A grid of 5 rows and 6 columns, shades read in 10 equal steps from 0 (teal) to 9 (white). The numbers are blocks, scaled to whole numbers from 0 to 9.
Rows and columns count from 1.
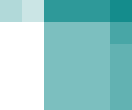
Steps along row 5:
same down same same down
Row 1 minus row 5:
-3 -2 -3 -3 -3 -3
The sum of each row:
16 32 33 33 33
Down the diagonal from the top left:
6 9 4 4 4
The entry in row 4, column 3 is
4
